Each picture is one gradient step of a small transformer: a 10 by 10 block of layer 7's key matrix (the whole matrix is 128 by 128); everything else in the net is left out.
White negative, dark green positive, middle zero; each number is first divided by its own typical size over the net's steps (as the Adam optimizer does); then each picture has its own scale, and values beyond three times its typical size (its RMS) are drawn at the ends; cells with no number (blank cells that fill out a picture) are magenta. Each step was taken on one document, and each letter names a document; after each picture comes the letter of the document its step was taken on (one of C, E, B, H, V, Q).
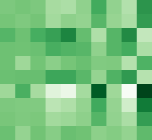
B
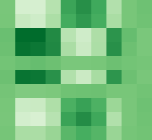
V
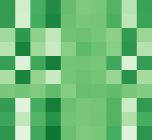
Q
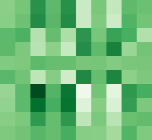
B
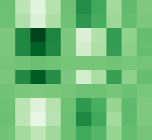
V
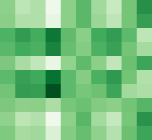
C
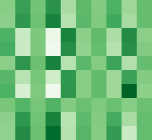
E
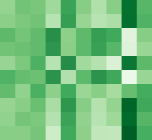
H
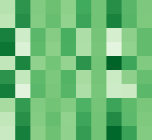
E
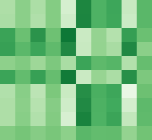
C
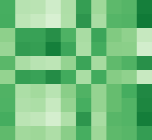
H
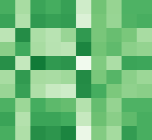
Q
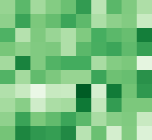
H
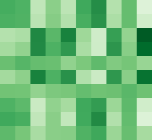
V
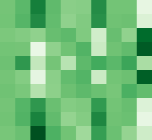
V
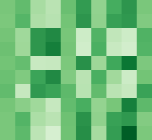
E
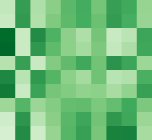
E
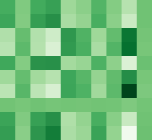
E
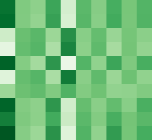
Q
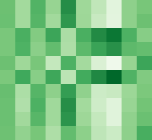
H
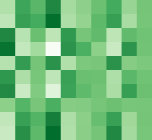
E
